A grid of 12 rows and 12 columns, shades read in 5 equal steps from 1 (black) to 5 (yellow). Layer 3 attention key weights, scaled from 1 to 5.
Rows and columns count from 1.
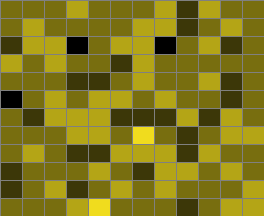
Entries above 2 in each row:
11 11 8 11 9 10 7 11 9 10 10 11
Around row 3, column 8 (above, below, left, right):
4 3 4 3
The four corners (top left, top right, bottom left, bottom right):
3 3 3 4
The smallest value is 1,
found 3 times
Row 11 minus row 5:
-1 0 1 0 1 1 -1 1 0 -1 1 1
